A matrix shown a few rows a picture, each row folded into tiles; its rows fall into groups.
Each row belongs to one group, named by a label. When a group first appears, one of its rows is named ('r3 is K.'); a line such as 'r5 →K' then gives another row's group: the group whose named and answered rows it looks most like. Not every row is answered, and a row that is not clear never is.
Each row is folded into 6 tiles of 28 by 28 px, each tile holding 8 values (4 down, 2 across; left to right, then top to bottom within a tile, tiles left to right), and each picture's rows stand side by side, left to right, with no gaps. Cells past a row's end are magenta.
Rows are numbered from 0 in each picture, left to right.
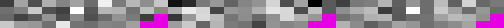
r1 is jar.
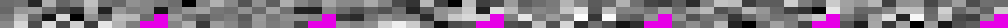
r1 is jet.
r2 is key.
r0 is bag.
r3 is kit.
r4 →jet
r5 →kit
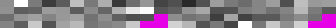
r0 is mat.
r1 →bag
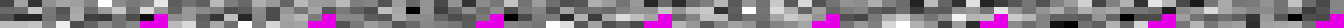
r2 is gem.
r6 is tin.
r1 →bag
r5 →key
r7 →jet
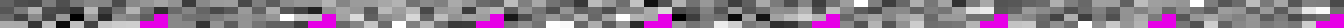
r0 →bag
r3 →key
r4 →key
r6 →bag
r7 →mat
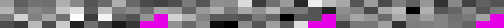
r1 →tin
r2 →gem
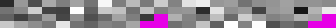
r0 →jar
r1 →kit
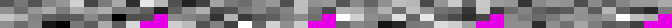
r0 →tin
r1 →bag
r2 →tin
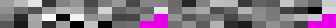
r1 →jet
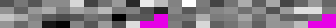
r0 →tin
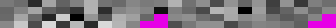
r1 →gem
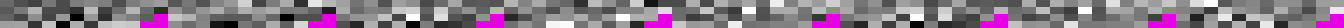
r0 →bag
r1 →tin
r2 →kit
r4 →jar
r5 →kit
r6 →jar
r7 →kit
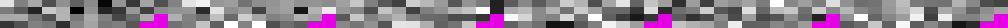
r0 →gem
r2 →mat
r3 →tin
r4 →jar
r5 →kit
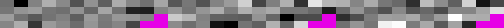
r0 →jet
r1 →tin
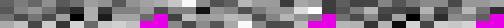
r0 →bag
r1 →mat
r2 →bag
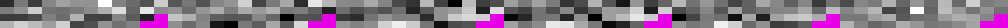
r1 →tin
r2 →key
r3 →key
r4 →key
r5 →jar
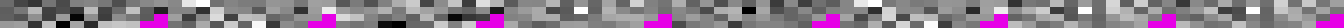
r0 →bag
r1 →kit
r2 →tin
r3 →jar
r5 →kit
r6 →jar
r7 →jar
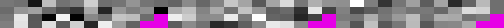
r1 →tin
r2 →mat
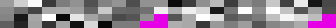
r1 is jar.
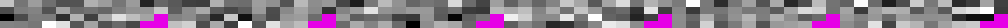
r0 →key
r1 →bag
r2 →jet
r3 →tin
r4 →mat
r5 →mat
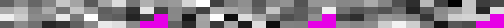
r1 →kit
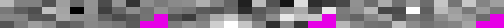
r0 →gem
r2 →jar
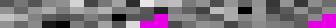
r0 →tin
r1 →gem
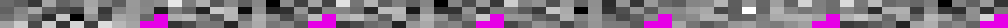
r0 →bag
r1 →gem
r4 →jar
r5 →gem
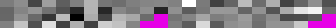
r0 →bag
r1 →mat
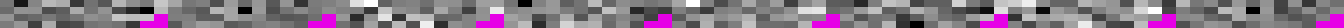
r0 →jet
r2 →kit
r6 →mat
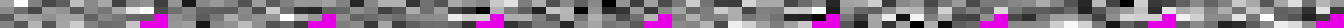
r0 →mat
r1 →jet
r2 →jet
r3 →gem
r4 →mat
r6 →key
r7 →tin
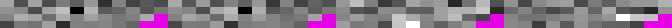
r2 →mat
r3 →jet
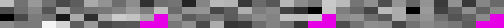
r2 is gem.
